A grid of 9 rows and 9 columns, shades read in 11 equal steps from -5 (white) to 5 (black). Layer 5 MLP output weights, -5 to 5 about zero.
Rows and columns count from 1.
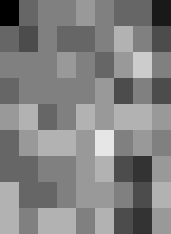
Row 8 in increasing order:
-2 -2 -1 -1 0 0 1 1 2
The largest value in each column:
5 2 1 1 1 1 2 3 4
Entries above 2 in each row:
2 0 0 0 0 0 1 0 1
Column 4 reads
0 1 -1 0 0 -2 0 0 -2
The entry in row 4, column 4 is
0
